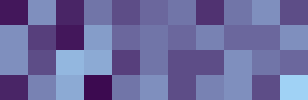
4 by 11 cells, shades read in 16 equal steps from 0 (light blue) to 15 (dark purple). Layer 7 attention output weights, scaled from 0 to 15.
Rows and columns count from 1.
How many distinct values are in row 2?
7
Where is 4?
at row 2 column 4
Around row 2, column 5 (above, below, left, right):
10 11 4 7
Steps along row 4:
down down up down down up down down up down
